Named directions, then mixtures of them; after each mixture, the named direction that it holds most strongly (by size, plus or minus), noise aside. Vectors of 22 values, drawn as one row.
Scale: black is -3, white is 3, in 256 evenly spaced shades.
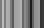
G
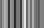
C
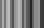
G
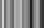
G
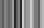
G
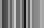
C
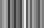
C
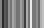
G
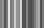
C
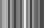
C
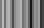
G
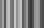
G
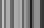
G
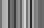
C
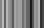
G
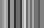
C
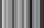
G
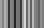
C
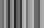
C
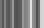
G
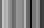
G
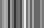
C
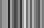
C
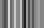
C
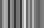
C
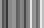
G
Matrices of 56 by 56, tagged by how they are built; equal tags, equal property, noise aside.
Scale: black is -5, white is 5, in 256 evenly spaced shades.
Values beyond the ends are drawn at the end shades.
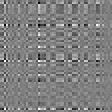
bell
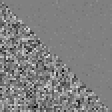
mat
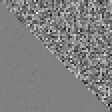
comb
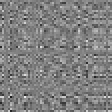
bell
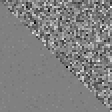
comb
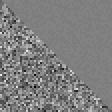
mat
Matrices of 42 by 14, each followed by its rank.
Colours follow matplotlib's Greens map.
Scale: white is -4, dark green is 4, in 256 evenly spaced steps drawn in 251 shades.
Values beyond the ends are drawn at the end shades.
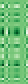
one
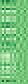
two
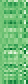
two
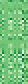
two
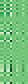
one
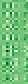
two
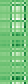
one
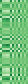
one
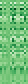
two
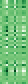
one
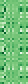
two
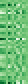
two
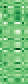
two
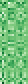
two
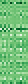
two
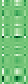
one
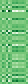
one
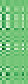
one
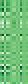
one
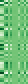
one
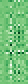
two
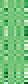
one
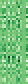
two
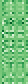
two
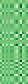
one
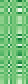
one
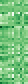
two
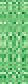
two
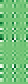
one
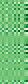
one
